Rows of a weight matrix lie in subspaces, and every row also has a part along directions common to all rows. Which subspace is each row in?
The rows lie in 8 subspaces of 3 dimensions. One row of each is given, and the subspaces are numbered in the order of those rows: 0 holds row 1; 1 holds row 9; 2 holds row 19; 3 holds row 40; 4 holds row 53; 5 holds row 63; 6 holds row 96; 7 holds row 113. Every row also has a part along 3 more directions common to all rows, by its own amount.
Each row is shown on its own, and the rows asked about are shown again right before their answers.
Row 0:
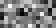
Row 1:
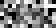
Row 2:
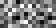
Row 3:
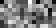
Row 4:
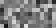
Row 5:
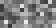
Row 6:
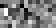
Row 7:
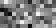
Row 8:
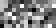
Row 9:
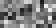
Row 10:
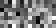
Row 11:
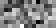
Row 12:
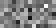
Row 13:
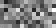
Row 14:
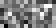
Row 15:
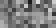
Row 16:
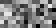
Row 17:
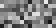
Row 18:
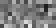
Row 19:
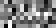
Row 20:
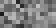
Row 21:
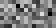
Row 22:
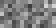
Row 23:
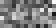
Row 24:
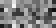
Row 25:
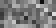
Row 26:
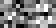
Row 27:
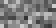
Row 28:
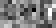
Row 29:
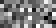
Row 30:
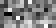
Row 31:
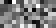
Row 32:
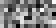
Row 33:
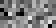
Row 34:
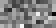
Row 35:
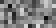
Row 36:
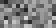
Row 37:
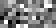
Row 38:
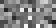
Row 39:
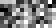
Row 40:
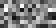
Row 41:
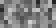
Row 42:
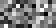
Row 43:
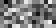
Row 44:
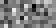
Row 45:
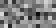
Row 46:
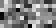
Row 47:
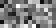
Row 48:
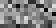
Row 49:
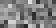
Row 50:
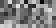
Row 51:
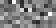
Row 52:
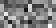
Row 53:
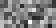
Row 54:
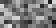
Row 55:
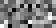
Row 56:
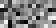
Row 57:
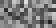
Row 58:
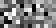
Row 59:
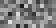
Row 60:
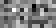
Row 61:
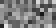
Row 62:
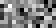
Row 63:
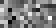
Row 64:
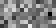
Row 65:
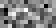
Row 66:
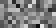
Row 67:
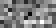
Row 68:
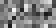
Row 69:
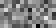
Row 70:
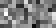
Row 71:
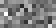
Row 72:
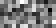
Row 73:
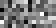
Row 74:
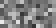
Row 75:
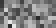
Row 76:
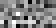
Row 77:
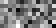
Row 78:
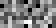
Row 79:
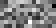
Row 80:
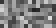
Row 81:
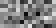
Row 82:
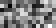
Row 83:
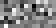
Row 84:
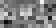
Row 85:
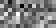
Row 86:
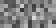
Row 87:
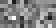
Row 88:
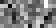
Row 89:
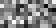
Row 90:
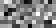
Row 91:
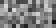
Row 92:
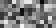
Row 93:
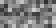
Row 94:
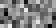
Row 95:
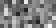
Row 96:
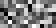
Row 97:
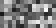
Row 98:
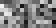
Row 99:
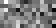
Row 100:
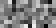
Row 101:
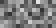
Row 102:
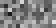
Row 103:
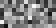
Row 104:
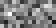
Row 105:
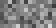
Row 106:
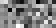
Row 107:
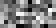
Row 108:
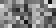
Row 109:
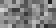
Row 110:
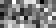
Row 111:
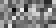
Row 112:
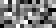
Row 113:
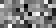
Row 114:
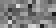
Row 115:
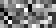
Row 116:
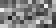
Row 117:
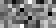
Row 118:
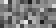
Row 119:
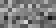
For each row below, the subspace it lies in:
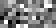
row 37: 3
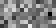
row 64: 3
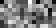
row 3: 3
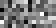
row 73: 3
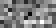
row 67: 0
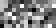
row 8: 4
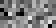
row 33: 6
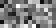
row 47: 1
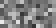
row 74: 1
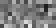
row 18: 5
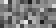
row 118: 4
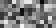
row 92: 1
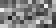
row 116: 7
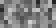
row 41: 5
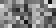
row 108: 7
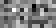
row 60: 2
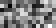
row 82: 0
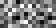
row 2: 3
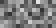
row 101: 4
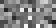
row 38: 0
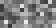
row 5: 7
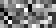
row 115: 6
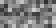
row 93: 5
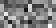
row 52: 6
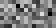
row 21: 1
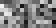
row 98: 7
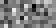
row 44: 2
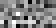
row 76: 3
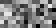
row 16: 7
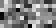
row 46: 2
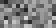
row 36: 6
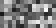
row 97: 2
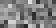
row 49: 3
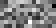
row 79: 4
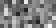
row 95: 6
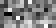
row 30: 5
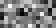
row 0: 0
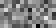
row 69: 0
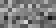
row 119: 3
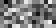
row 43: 7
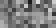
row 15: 3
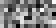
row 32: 0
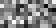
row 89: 7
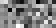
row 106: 4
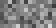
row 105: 1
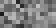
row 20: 2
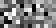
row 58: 2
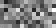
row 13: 4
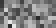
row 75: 6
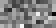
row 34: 4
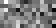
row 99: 4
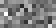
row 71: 6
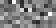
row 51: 1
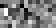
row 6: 6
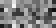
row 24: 4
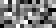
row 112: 4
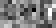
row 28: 1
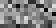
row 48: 1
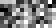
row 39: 7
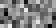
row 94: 6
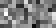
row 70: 6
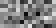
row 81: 7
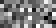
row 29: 0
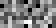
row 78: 5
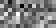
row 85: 3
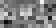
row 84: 1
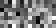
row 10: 6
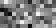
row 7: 7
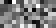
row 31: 1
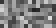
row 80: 5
